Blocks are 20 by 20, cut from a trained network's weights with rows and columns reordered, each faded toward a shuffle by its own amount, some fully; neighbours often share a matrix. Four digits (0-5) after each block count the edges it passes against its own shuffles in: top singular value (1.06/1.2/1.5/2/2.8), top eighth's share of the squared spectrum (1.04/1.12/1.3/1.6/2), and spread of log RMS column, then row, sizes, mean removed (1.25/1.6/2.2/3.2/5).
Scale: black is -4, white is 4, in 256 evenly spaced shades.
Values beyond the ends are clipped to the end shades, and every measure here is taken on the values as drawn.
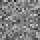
0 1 0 0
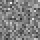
1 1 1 0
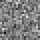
0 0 0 0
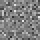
2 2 0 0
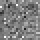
2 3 0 1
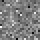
0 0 0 0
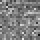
2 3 0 0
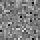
0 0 0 0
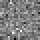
1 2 0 0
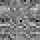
3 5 1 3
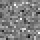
0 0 0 0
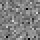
0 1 0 0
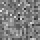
1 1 0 0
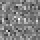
2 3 0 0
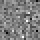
0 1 0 0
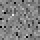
0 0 0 0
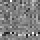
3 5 0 2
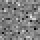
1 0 0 0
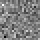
0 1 0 0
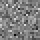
1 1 0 0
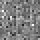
2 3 0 1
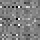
3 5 0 2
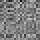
3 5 1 2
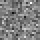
1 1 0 0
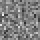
0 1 0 0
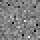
0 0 0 0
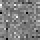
1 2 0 0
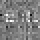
3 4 1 2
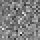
0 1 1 0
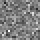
0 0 0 0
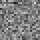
2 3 0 1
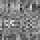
3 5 0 2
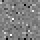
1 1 0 0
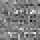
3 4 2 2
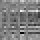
4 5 3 3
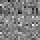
3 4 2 1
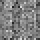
2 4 1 1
